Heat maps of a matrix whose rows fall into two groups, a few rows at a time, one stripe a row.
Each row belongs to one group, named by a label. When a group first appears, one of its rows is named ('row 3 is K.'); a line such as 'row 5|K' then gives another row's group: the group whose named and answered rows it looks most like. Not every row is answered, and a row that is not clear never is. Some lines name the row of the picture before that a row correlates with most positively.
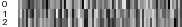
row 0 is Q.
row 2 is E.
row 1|E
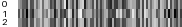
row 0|E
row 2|E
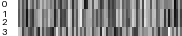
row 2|E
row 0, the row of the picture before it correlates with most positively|1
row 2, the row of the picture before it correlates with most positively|1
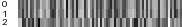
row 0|E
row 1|E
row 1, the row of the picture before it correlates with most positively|0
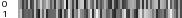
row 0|E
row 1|Q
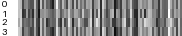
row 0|Q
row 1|Q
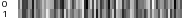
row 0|E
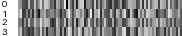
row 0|E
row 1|Q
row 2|E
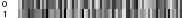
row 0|Q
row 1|Q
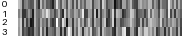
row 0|Q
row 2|E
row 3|Q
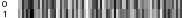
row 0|Q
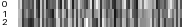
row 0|Q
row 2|Q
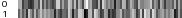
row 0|Q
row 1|E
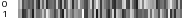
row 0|Q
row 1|E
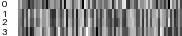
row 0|Q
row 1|E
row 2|E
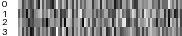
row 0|Q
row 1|E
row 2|Q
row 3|E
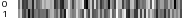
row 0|E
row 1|Q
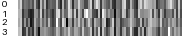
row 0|Q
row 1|Q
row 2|E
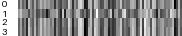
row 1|Q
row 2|E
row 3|E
